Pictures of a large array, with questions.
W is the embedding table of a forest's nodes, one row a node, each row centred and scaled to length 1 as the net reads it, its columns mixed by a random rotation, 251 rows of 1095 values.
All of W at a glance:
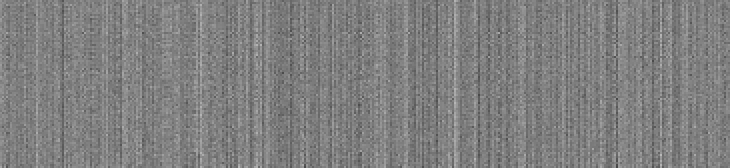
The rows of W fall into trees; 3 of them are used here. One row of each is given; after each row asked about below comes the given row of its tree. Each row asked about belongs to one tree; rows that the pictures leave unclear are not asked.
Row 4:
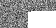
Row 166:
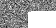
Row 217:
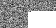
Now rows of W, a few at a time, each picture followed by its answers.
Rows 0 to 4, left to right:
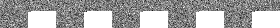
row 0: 166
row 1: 217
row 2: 166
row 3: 166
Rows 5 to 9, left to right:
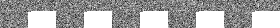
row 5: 217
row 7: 166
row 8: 217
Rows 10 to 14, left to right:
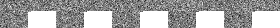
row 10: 166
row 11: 217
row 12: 166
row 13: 217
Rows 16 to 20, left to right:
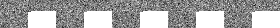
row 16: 217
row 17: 166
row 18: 217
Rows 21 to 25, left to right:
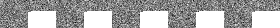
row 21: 166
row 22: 166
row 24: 217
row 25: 166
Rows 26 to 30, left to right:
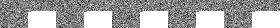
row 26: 217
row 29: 166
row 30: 217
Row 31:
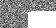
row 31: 166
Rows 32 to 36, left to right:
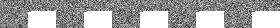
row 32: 166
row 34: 166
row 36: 217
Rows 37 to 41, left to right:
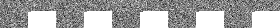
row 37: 166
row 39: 217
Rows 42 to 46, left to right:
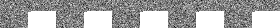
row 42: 166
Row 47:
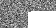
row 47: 166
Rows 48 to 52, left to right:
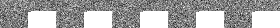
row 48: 217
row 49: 217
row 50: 217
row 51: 166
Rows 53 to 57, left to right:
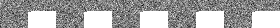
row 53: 166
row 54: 166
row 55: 166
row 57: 166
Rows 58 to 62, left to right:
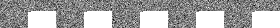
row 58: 217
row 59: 217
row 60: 166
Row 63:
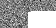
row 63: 166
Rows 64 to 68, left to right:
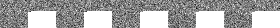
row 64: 217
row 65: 217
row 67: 166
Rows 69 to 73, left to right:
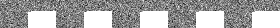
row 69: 217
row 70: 166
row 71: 166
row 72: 166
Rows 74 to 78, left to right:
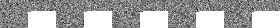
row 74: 217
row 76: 217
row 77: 166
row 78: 166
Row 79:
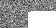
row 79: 166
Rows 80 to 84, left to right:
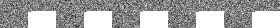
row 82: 166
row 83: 166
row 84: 217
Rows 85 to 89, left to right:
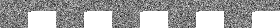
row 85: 217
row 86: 217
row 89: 166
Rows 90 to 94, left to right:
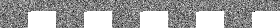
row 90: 217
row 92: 166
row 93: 166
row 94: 217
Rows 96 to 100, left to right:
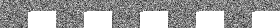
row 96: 166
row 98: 166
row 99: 166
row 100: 166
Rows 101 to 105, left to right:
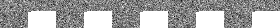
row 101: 217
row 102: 166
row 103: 166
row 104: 166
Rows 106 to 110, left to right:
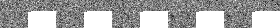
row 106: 217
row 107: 217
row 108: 166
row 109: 217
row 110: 217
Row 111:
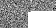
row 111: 166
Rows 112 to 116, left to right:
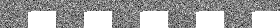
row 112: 166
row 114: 166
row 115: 166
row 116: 217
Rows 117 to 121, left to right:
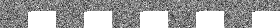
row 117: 166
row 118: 166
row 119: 217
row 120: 217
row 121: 217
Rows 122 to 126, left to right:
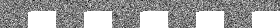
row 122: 166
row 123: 166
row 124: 217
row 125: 217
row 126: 217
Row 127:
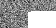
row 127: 166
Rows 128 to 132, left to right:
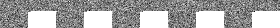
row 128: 166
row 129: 4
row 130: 217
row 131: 217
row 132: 217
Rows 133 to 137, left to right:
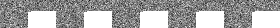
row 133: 217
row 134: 166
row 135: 166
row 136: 217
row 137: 166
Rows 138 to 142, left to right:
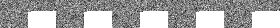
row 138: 217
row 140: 217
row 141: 166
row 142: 217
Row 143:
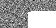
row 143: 166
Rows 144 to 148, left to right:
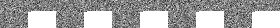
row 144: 217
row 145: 217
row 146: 217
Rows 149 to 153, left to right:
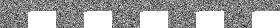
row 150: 217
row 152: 217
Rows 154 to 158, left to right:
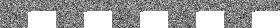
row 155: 217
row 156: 166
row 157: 166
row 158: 4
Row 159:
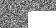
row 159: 166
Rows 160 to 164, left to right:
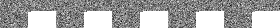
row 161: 217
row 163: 217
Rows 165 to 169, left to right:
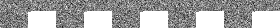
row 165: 166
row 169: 166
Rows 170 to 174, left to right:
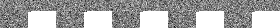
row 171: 217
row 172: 217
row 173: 166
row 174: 166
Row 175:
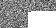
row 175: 217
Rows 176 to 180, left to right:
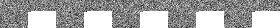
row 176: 166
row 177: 217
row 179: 166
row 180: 217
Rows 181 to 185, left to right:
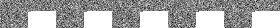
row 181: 166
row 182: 166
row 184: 217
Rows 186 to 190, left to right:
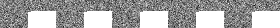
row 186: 166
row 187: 217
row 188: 166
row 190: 166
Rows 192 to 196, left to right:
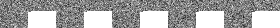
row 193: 217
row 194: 217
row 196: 166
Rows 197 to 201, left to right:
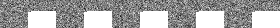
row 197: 217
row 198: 166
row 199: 166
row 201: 217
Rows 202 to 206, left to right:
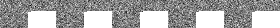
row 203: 166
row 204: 217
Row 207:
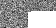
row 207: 217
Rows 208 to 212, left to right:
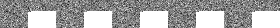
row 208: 166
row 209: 217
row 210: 217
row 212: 217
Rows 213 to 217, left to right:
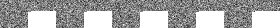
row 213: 217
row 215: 166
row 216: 166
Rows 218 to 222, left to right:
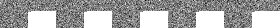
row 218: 166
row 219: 166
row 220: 166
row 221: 217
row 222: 166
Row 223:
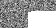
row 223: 217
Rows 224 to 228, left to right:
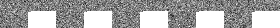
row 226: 217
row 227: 217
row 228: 166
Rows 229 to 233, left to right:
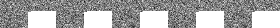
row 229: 166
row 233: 166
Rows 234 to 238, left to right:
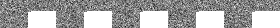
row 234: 217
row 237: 166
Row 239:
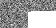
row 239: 166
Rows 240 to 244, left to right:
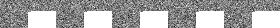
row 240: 166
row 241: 166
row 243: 166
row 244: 166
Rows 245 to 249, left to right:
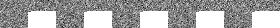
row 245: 217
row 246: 166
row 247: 166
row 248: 166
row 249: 166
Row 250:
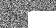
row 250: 166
